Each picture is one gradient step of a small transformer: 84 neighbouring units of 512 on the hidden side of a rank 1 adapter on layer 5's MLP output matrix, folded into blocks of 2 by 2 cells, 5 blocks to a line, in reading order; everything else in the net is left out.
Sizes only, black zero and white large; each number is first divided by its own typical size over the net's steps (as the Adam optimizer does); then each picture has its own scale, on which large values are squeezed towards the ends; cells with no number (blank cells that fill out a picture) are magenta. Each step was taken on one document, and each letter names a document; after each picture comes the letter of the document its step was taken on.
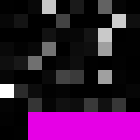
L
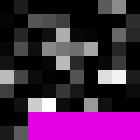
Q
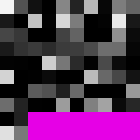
Q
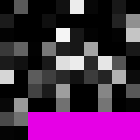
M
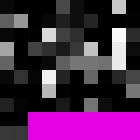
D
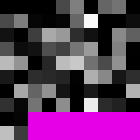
D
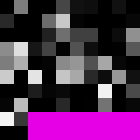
M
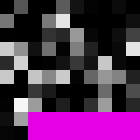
M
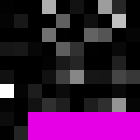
L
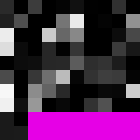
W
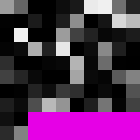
Q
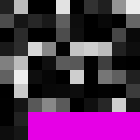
Q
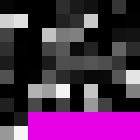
D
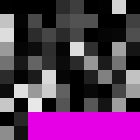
D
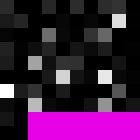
L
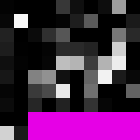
D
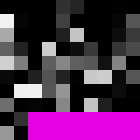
W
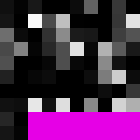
Q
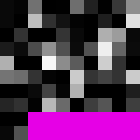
Q
